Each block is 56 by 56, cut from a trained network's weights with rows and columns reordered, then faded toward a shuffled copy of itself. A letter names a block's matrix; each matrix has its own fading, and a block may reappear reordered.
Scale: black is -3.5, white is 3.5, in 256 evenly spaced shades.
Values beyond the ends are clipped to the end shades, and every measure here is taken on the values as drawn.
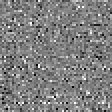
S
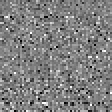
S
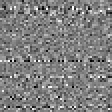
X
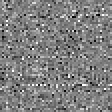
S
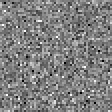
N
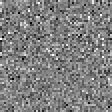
N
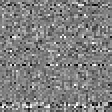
X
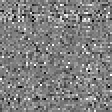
S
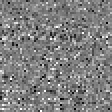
S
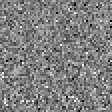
N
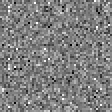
N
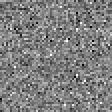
N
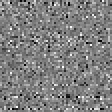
S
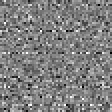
X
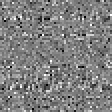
S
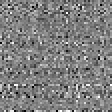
X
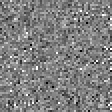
N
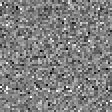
N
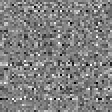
X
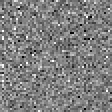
N
